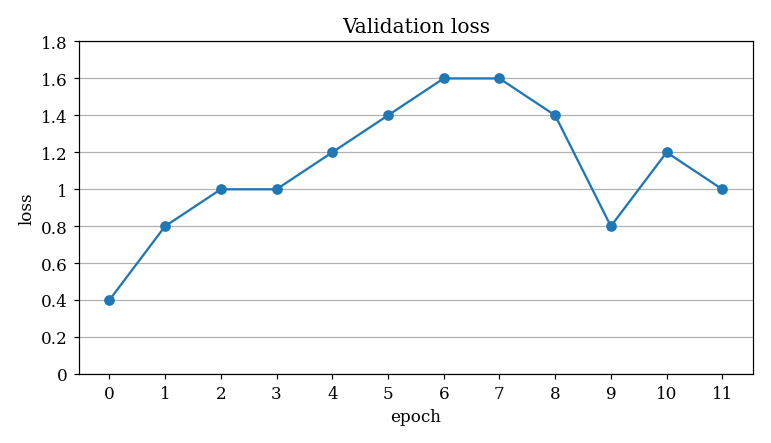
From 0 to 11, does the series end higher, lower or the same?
higher
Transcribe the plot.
Title: Validation loss
x-axis: epoch, ticks 0 1 2 3 4 5 6 7 8 9 10 11
y-axis: loss, ticks 0 0.2 0.4 0.6 0.8 1 1.2 1.4 1.6 1.8
Values:
0.4 0.8 1 1 1.2 1.4 1.6 1.6 1.4 0.8 1.2 1
